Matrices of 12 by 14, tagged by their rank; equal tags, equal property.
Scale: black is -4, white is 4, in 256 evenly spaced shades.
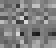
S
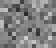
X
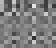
S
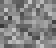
X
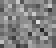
X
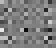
S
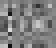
S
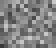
X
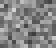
X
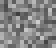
X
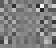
S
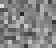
X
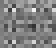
S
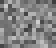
X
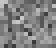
X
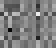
S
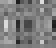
S
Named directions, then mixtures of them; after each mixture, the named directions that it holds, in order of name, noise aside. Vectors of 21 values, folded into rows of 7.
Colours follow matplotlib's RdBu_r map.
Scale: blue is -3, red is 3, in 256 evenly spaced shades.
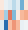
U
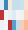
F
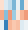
U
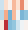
U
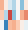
U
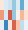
U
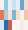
F, U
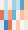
F, U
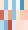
F, U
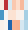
F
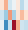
F, U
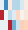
F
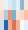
U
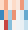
F, U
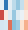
F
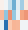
U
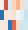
F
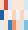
F
